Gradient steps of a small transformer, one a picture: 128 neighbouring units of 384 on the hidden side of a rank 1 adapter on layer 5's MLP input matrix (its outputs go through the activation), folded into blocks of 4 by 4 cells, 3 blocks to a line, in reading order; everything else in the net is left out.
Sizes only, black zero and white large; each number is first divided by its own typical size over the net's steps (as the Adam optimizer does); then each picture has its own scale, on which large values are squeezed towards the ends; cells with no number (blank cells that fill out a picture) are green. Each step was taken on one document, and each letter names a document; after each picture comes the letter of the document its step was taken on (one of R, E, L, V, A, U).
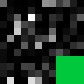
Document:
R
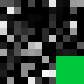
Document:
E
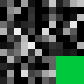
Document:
E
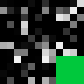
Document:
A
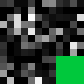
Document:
R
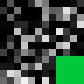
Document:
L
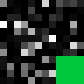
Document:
R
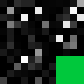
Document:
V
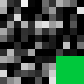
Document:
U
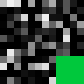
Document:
U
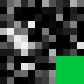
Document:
E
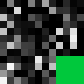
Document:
L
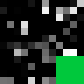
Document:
A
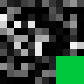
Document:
E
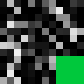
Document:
L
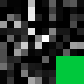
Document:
R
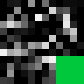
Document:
L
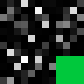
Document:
V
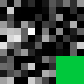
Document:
E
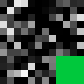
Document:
E
